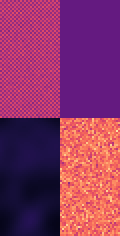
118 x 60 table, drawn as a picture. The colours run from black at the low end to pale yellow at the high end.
It is made of 2 by 2 panels. Panel 1,1: middling, checkered. Panel 1,2: low, flat. Panel 2,1: very low, smooth, faint in contrast. Panel 2,2: high, fine-grained.
